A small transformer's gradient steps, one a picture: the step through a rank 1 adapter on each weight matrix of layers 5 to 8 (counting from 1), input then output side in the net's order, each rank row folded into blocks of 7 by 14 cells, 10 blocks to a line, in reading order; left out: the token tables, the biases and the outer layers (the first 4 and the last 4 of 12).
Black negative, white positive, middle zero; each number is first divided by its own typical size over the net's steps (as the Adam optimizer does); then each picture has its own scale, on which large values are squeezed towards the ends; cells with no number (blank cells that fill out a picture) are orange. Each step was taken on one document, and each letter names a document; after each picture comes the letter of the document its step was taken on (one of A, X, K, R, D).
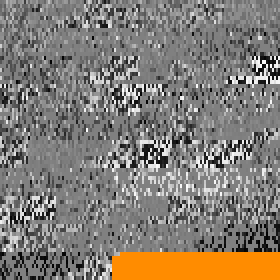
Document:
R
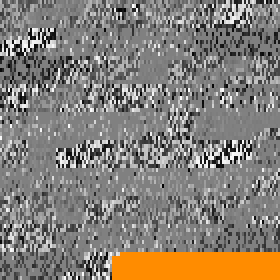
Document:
R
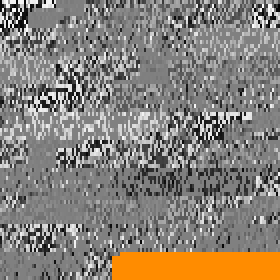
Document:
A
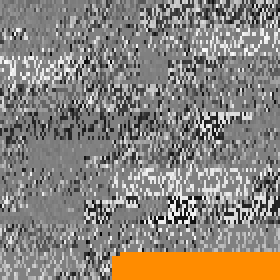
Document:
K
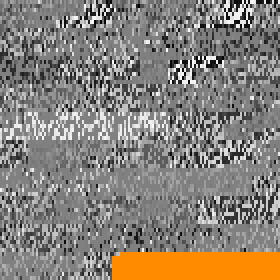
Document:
A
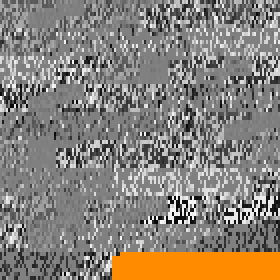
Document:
K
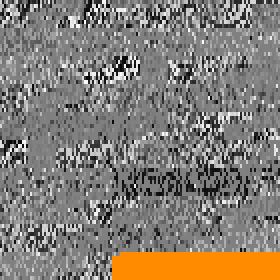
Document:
A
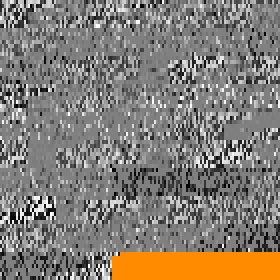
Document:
R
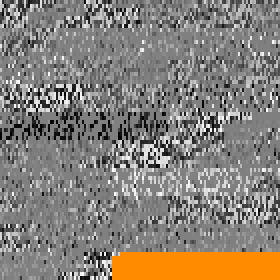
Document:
R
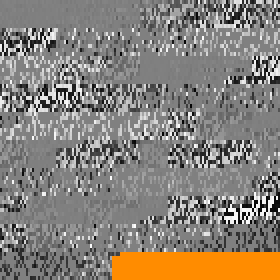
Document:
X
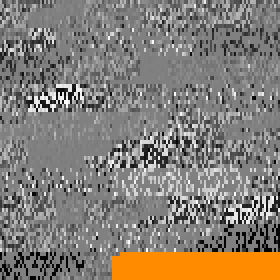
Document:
X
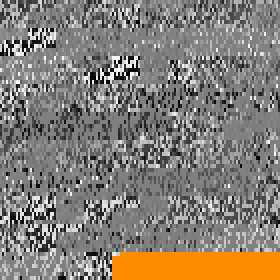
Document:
R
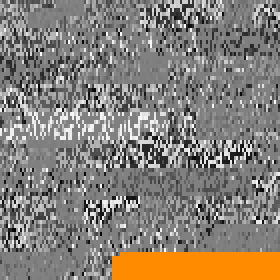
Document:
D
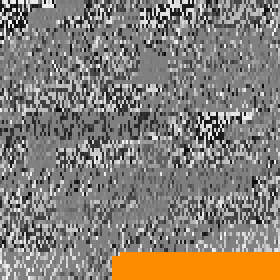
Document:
D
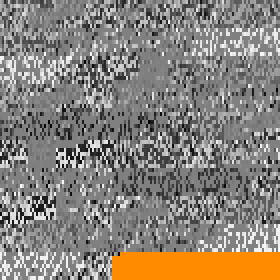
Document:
K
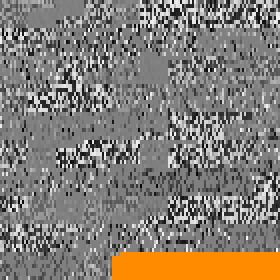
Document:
D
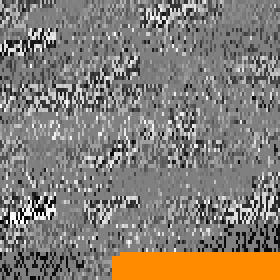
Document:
X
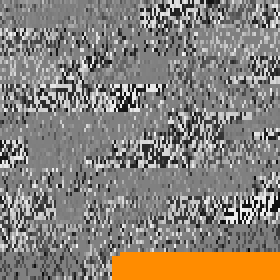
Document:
D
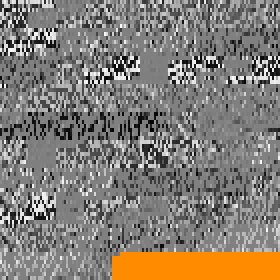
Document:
D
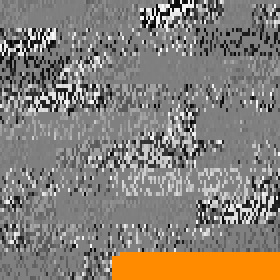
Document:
X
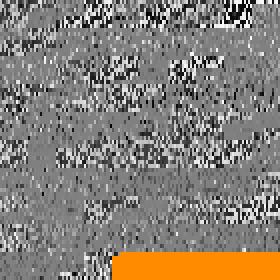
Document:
R
